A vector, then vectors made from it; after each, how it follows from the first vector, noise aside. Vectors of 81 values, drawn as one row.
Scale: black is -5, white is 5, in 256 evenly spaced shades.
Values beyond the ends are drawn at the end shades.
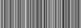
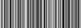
scaled up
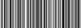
scaled up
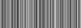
reversed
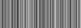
reversed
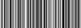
scaled up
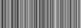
reversed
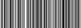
scaled up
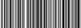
scaled up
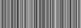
reversed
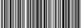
scaled up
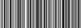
scaled up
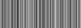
reversed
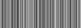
reversed
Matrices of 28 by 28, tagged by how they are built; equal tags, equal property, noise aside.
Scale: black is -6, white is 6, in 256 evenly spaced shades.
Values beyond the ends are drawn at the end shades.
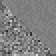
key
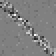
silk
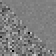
key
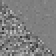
key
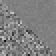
key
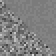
key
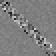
silk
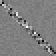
silk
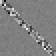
silk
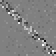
silk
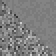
key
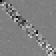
silk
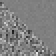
key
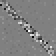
silk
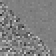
key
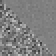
key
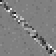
silk
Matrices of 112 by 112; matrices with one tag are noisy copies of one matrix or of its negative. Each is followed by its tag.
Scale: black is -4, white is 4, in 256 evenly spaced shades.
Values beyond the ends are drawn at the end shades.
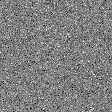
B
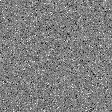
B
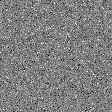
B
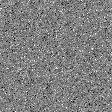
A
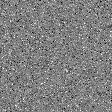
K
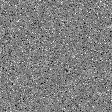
K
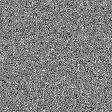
B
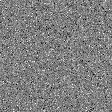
B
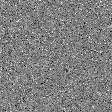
K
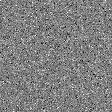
B
